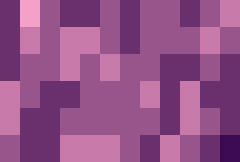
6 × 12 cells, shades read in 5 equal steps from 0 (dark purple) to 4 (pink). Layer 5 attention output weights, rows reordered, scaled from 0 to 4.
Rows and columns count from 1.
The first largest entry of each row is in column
2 2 4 1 1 4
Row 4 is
3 2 1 1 2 2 2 3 1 3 1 1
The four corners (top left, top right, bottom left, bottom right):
1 3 2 0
